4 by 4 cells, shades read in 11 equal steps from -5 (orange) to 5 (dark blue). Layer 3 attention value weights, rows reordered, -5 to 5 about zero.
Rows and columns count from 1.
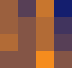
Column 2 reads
2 0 0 0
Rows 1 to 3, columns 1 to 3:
-1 2 -3 / -1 0 -2 / -2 0 -2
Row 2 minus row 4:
-1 0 3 3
